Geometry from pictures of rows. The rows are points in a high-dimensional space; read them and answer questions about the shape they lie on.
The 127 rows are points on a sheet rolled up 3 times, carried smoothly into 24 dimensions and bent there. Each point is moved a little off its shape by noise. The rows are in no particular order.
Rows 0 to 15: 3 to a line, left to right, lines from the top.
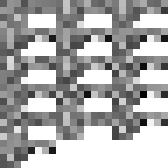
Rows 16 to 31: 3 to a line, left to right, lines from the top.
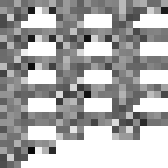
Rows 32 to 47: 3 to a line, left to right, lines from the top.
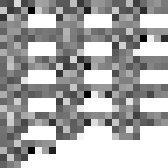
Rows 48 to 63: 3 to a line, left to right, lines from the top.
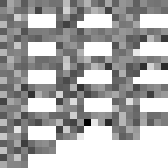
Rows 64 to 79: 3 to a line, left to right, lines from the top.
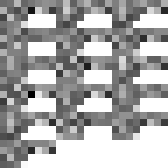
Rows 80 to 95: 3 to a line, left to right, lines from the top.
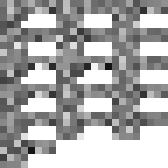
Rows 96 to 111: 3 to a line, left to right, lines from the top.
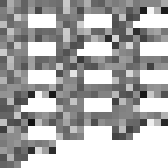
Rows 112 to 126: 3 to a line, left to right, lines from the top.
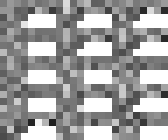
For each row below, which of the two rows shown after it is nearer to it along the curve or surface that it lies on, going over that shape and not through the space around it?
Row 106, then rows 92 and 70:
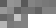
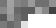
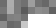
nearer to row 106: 70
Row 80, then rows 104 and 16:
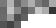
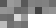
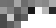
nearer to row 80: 16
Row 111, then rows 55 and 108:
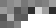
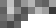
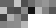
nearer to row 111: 108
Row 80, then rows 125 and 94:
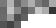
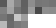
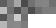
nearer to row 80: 125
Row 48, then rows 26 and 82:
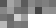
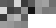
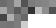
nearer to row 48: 26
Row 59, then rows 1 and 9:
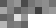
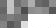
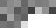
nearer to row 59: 1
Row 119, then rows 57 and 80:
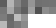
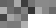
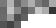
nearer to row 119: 80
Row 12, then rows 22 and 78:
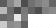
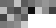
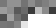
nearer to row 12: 22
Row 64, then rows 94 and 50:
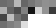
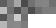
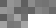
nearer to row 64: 94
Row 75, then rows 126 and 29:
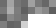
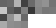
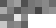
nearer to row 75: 126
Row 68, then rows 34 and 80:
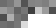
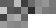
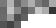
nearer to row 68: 34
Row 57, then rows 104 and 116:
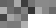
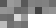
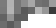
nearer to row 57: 116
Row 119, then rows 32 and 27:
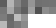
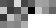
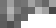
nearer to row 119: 27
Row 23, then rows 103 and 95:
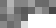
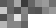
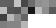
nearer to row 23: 95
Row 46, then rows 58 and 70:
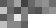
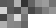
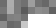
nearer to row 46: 58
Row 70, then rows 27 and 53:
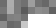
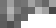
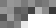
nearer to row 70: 53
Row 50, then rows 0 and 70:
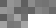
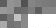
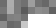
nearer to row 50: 70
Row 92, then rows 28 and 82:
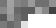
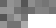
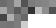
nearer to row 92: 82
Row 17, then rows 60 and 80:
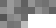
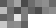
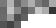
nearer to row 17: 60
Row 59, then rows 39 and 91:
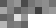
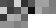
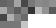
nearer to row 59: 39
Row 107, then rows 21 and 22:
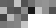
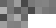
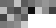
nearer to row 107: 22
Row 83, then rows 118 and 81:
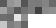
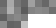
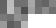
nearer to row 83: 81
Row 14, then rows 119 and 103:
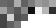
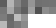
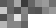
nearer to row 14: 103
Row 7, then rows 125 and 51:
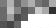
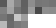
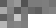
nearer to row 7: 125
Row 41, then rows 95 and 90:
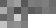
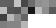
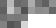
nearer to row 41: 95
